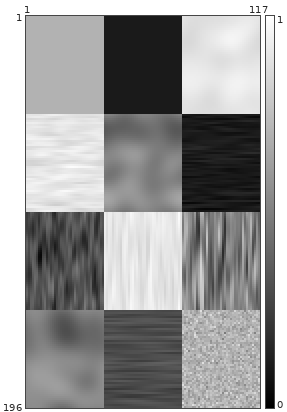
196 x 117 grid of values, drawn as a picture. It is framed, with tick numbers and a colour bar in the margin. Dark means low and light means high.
It is made of 4 by 3 panels. Panel 1,1: high, flat. Panel 1,2: very low, flat. Panel 1,3: very high, smooth, faint in contrast. Panel 2,1: very high, streaked across, faint in contrast. Panel 2,2: middling, smooth. Panel 2,3: very low, streaked across, faint in contrast. Panel 3,1: low, streaked downward. Panel 3,2: very high, streaked downward, faint in contrast. Panel 3,3: middling, streaked downward, strong in contrast. Panel 4,1: middling, smooth. Panel 4,2: low, streaked across, faint in contrast. Panel 4,3: high, fine-grained.
